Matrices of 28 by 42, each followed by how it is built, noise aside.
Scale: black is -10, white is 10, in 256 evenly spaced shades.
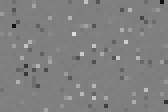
sparse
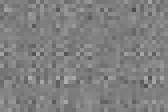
low rank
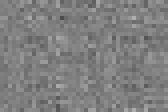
low rank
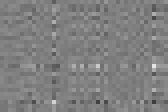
low rank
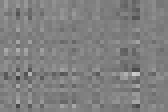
low rank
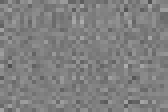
low rank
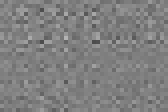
low rank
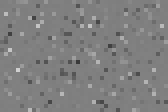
sparse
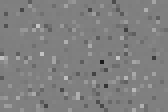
sparse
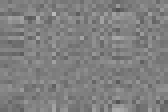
low rank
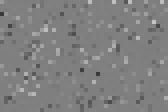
sparse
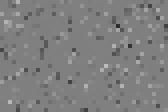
sparse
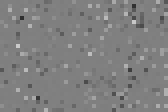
sparse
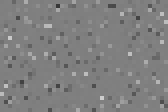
sparse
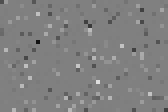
sparse
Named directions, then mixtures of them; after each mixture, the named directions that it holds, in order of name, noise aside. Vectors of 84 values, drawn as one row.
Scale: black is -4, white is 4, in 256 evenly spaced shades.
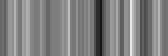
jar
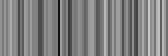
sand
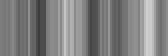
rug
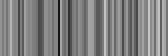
sand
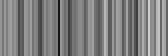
sand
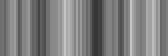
jar, rug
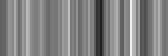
jar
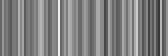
sand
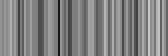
sand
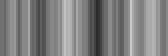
jar, rug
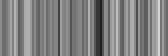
jar, sand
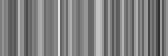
jar, sand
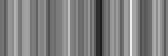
jar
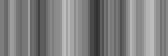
jar, rug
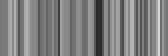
jar, sand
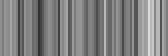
rug, sand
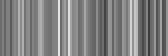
jar, sand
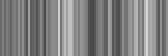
rug, sand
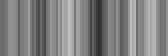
jar, rug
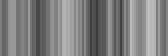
jar, rug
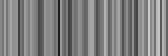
sand
